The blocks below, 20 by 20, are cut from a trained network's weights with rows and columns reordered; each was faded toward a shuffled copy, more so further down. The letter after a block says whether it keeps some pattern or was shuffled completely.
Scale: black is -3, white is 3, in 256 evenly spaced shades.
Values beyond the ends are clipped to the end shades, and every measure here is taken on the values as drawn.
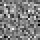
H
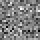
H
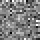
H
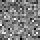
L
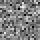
L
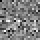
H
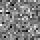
L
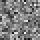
H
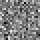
L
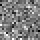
L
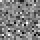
H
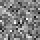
L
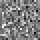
L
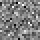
L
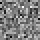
H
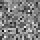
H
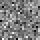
L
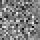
L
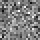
L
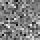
L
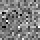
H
